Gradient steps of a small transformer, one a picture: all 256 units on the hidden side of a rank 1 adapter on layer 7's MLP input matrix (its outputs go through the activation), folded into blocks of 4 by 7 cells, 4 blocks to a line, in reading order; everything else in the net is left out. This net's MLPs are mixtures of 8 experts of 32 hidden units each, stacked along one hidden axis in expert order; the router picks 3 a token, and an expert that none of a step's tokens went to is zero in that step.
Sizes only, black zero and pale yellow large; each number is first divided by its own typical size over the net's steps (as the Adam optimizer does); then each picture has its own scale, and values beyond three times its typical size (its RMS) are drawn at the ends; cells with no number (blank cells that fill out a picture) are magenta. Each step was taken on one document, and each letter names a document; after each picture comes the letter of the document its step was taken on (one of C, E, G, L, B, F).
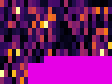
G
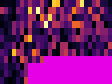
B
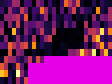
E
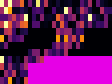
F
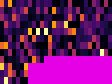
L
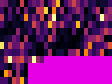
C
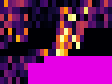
F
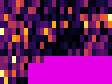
E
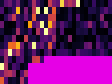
C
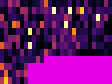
L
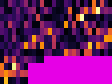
E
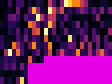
C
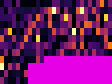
G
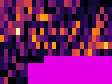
B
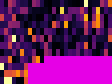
L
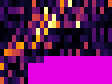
C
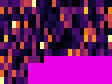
E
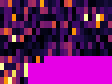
L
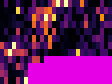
C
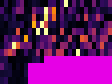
C
